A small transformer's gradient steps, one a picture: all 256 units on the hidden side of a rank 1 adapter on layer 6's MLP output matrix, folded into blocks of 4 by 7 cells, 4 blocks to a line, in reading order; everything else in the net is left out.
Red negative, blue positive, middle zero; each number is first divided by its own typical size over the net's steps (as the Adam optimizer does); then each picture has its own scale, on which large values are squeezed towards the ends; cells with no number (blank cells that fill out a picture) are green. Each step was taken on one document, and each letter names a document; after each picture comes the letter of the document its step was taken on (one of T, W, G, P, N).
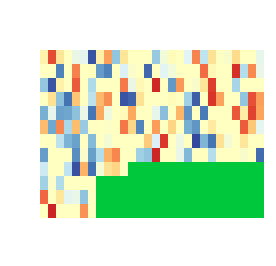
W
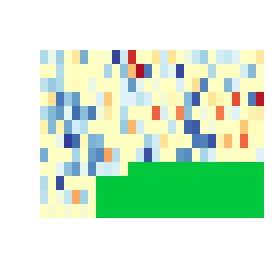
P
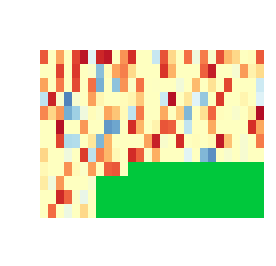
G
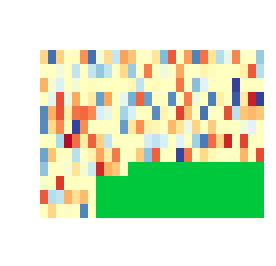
P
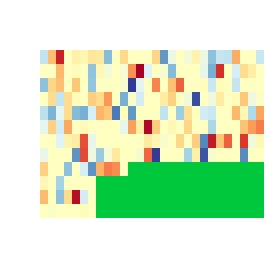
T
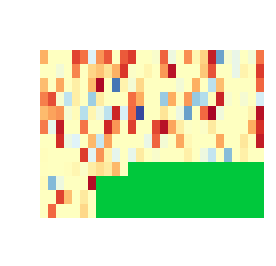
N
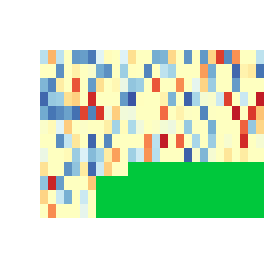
G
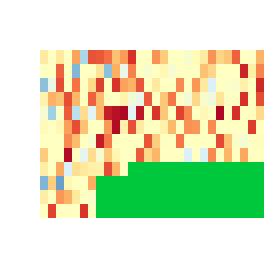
G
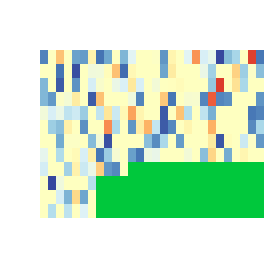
N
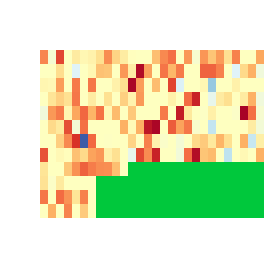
T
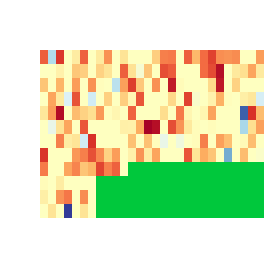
T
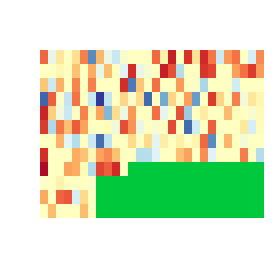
W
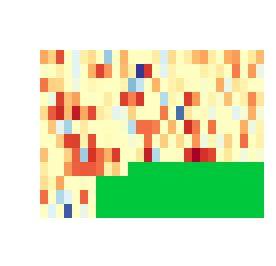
T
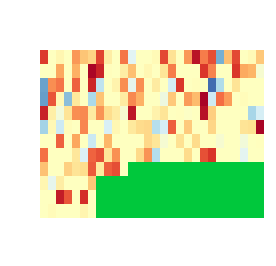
N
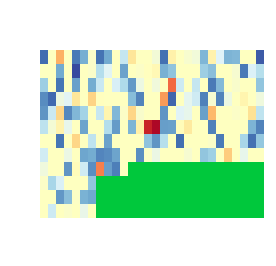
N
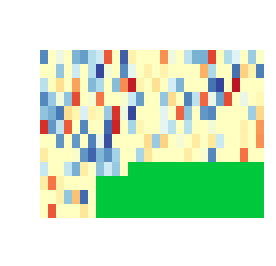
N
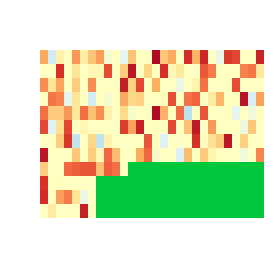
P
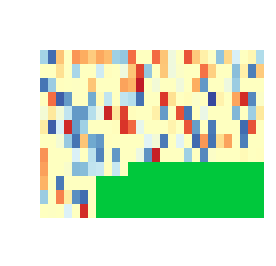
P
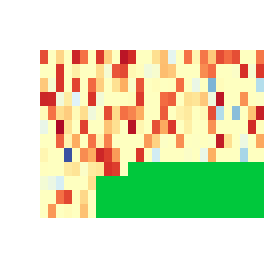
G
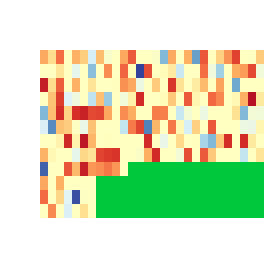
W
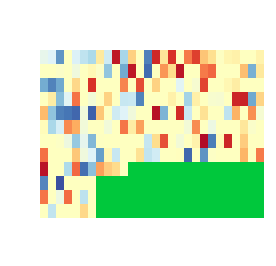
P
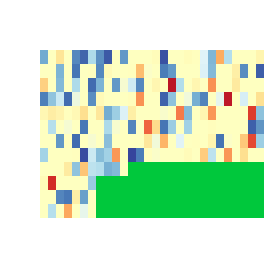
N
